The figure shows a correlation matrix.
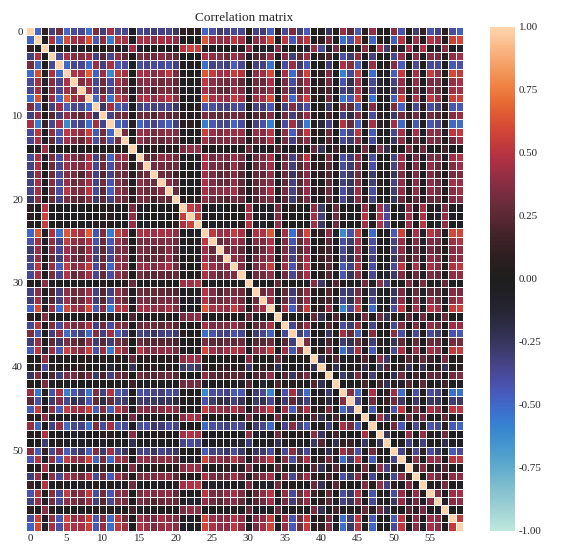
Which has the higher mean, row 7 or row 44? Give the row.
7
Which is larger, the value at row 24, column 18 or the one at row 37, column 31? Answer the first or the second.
the first
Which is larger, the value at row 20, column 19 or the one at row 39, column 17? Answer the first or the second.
the first
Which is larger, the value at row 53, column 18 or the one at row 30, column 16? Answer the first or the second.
the first
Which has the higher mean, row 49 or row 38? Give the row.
38
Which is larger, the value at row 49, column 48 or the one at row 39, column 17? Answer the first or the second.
the second
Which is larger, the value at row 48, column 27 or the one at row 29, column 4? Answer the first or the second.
the first
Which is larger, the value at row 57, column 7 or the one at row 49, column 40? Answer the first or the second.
the second
